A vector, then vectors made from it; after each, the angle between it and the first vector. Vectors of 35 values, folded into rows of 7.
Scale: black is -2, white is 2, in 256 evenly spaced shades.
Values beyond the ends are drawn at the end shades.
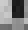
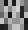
orthogonal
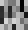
orthogonal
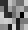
orthogonal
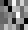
partly opposed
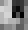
nearly parallel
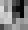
nearly parallel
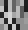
orthogonal
